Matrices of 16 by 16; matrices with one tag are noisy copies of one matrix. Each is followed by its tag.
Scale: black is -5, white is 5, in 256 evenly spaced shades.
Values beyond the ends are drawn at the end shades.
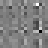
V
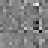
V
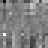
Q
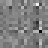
V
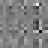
V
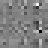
V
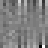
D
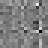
V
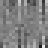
D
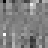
Q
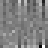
D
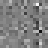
V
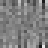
D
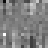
Q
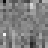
Q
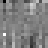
Q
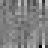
D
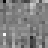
Q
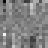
Q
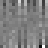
D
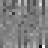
D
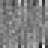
D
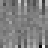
D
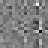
V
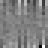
D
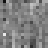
Q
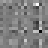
V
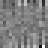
D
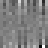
D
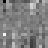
Q
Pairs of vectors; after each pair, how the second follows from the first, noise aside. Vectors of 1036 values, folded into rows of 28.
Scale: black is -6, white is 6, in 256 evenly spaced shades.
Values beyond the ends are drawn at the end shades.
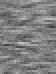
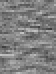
reversed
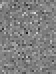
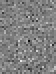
reversed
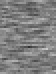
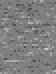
partly zeroed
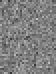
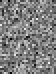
scaled up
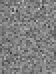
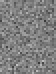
reversed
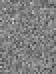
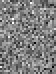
scaled up
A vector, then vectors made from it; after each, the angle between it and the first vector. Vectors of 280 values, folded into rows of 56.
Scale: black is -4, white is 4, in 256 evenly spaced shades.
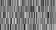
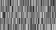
partly aligned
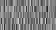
orthogonal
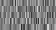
partly aligned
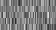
nearly opposite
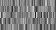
partly opposed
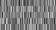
partly opposed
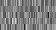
nearly parallel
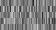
orthogonal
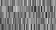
orthogonal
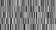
nearly parallel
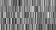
nearly opposite
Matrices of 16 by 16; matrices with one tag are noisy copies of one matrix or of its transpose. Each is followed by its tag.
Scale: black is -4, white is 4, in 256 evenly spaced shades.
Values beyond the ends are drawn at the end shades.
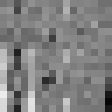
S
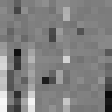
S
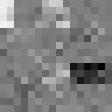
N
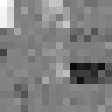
N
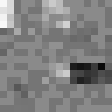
N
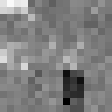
N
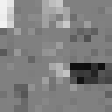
N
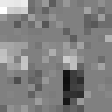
N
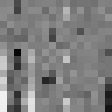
S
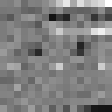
S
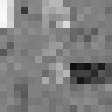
N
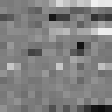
S
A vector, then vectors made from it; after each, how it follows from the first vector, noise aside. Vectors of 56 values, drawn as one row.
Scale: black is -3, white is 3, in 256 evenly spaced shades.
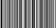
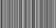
shrunk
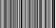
wrapped around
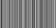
shrunk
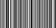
wrapped around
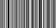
wrapped around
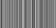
shrunk
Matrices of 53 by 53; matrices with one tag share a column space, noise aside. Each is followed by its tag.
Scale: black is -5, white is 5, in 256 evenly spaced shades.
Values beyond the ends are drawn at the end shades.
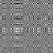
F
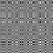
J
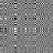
F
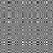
J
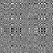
F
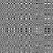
F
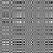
J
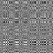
J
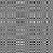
J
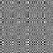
J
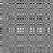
F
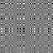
F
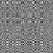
J
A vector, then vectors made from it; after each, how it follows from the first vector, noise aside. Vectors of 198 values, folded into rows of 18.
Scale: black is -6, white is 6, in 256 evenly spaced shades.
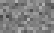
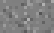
partly zeroed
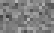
copied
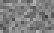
reversed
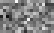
scaled up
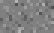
partly zeroed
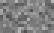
copied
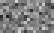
scaled up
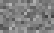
reversed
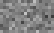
reversed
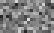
scaled up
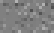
partly zeroed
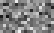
scaled up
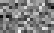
scaled up
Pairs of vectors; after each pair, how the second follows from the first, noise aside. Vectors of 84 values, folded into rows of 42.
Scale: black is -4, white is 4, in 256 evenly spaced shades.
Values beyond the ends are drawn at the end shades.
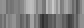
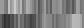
wrapped around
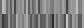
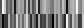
scaled up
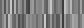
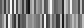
scaled up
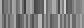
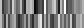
scaled up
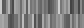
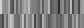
sign-scrambled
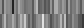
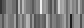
reversed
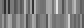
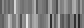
reversed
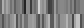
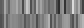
wrapped around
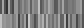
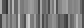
sign-scrambled
